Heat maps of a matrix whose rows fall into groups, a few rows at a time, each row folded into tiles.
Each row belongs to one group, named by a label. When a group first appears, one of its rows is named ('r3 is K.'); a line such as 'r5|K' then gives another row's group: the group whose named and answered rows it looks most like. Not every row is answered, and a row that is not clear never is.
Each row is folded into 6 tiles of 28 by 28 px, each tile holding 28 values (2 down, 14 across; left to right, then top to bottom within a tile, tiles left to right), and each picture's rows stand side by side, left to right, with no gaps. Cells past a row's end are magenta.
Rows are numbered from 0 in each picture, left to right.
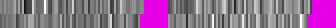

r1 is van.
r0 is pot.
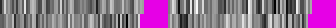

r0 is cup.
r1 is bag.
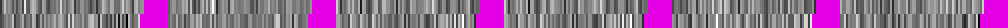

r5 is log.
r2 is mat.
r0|cup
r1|pot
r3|mat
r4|van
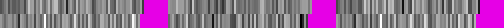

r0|van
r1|log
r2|van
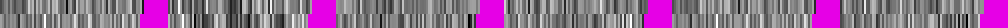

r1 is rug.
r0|van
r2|log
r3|mat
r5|cup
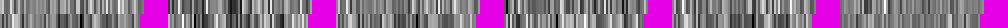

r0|rug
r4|rug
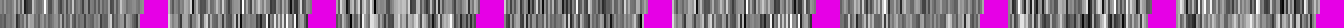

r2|bag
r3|pot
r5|pot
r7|bag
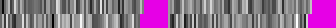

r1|pot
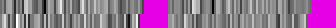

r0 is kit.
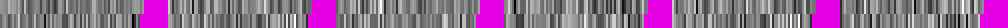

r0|log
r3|bag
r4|mat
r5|cup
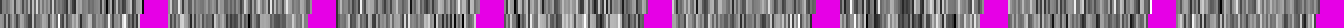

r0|van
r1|rug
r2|cup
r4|mat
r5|rug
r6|log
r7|kit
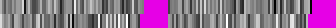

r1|van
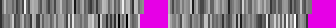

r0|cup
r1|mat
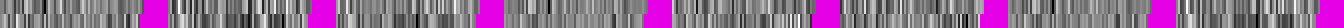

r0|kit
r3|kit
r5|cup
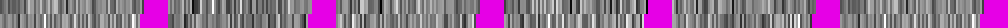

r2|kit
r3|van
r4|mat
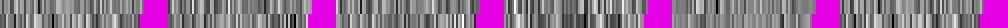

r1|cup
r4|kit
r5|bag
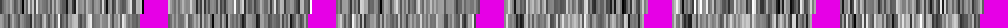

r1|log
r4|bag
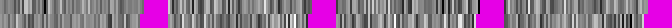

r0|kit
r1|mat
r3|cup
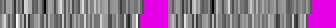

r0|kit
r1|kit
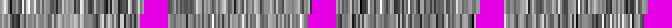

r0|bag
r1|van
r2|pot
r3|mat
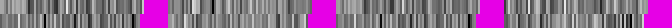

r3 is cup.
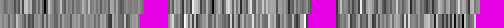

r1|kit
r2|cup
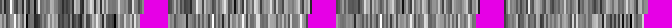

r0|rug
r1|van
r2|van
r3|cup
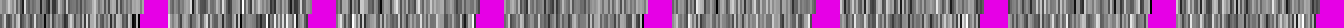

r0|log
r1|mat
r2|kit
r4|kit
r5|mat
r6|van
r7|mat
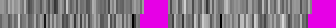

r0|log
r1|bag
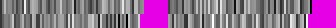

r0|cup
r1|van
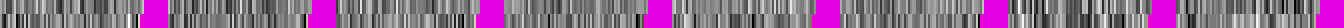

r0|pot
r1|pot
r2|cup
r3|log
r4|rug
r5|log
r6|rug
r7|bag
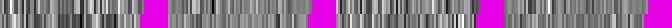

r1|kit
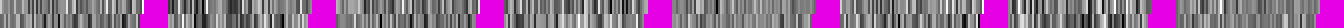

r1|rug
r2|log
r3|bag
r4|kit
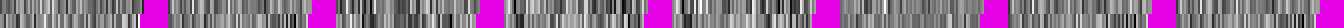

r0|van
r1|cup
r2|rug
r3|bag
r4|bag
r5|pot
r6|cup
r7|cup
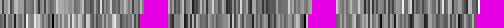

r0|bag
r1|pot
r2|log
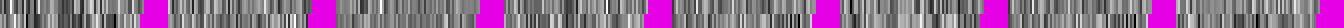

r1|mat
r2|pot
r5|bag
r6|cup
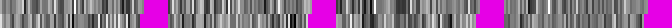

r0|mat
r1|cup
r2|rug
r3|pot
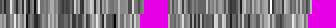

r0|rug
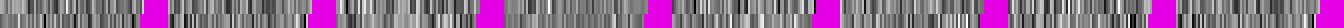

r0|log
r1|pot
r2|bag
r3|pot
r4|van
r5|mat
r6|cup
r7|pot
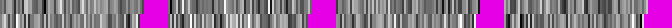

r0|kit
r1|bag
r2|van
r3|pot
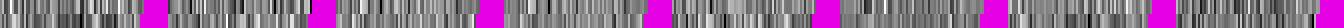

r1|van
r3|kit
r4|bag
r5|pot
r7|pot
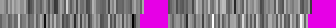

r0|log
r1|van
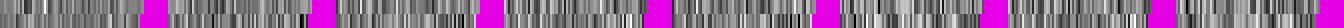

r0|pot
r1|log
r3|mat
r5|bag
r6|mat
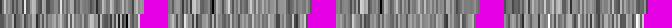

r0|cup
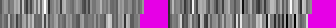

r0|pot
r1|cup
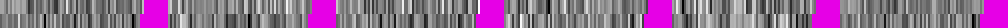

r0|log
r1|rug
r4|bag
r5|log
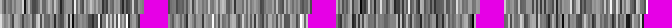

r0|mat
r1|van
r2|pot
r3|log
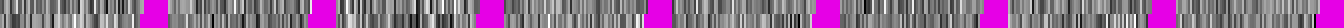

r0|bag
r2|rug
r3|van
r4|cup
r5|pot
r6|mat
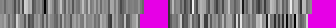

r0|kit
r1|cup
